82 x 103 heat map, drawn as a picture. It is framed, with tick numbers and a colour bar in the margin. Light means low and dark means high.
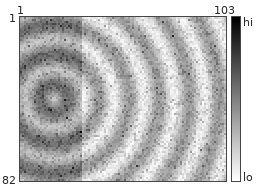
Rings spread out from the middle left. Overall the values sit about 30% of the way up the scale. The left part is higher, up to a seam about 30% of the way across.
